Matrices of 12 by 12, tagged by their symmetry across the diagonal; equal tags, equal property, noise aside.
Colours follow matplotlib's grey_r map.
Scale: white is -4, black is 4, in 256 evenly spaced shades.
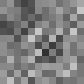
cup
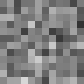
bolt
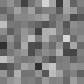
bolt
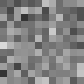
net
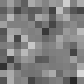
bolt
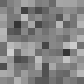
net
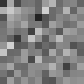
cup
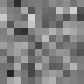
bolt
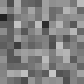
net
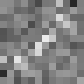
cup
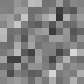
cup
